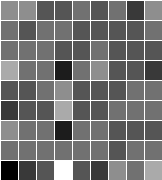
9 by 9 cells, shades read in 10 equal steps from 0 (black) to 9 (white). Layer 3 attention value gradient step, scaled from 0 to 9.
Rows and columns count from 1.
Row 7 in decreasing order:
5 4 4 4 4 3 3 3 1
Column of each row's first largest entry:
1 1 1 1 4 4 1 1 4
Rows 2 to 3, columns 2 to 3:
3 4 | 4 4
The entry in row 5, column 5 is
3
